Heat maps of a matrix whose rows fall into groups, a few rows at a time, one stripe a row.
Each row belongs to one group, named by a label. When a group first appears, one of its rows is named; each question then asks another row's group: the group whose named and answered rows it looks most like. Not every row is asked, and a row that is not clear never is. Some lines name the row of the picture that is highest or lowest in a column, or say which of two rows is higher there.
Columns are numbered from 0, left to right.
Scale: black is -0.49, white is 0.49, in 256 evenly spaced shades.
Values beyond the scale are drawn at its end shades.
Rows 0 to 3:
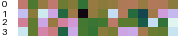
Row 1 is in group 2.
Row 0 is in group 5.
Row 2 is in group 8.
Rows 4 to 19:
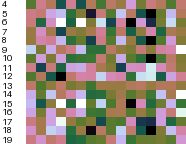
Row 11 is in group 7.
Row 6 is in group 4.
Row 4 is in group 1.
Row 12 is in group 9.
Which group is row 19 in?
2
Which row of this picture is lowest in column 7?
17
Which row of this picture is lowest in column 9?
11
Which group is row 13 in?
5
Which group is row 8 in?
2
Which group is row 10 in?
2
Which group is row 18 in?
2
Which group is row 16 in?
8
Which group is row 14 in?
8
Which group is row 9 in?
8
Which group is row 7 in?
9
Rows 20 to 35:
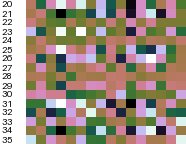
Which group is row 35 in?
8
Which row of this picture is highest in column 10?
25
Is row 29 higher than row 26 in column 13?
No
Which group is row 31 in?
4
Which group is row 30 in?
2
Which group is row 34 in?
9
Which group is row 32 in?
7
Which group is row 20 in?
4
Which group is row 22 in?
1
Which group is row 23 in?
4
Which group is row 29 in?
9
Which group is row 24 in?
1
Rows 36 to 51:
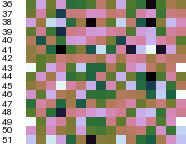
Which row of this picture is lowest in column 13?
41
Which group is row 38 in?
2
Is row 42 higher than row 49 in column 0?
No
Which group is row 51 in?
2
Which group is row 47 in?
1
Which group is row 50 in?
8
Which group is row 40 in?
7
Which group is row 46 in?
8
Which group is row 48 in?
9
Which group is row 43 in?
8
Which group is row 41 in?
9
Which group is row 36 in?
2
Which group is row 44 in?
2
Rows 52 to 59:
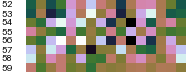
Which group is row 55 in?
1
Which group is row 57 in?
2
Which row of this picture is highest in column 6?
53
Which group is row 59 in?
5
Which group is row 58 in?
8
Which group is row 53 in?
7
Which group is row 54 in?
4
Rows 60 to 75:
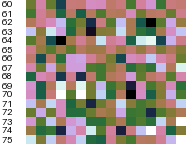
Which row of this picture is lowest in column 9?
74
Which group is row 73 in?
8
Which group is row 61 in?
1
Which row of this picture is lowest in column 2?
64
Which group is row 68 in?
1
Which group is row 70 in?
4
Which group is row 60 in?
9
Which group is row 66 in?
7
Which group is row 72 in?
2
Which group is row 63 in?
2
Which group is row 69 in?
4
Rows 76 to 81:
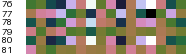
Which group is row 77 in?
2
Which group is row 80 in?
7
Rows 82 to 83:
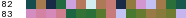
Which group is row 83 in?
2
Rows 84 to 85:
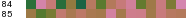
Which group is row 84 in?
1
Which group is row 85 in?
5
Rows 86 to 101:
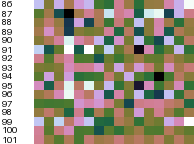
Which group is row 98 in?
1
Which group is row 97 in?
7
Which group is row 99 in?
8
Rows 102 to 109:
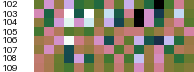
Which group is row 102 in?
2
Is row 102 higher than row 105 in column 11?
No
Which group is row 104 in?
4
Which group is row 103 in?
4
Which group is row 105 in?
1
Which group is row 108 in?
1
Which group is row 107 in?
9
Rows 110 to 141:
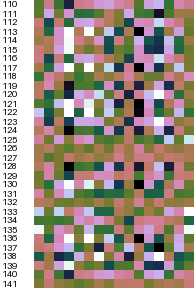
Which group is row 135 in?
8
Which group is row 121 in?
4
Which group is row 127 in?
5
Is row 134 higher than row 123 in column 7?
Yes
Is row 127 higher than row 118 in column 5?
Yes
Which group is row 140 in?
9
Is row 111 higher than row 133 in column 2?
No
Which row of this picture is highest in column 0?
135
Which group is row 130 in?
4
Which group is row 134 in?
7
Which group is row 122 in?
4
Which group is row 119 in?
9
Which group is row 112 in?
7
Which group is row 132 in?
1
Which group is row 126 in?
1
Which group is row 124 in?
9
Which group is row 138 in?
7
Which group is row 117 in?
4
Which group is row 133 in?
8
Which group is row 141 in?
1
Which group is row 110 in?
9
